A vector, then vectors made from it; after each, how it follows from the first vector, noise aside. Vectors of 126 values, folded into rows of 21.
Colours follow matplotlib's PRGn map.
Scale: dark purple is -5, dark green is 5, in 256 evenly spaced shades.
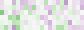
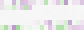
partly zeroed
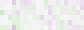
shrunk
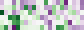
scaled up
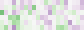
copied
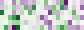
scaled up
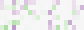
partly zeroed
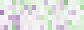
negated
